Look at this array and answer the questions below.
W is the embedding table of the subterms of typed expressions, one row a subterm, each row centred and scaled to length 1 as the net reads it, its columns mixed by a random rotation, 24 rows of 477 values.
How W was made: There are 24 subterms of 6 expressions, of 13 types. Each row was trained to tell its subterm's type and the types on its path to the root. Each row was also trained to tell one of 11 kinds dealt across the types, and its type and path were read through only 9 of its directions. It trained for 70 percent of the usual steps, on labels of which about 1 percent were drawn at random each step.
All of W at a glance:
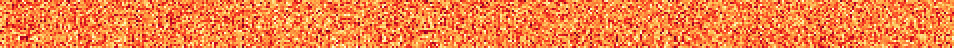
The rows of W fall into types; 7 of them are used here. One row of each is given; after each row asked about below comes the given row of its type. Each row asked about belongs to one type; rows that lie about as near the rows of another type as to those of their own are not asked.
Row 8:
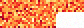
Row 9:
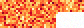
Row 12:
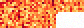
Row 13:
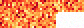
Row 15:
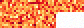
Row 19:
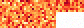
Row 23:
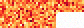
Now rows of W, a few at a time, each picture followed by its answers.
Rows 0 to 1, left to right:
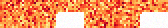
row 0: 23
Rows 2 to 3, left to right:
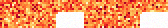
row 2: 13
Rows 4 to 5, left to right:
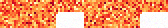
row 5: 8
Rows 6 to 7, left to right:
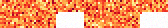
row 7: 23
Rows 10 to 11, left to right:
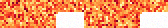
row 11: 9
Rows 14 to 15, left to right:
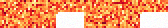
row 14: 9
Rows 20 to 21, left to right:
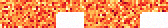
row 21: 15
